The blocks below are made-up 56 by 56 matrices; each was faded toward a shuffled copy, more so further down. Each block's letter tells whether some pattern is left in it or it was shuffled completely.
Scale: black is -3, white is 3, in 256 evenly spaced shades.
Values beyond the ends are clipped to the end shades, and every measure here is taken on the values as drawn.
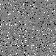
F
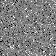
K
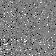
F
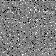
F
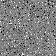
K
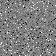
K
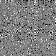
F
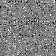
F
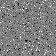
K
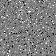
K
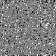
F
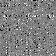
F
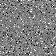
K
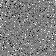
K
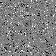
F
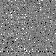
F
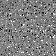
F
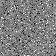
K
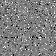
F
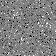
K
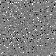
F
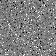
K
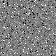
K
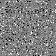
F
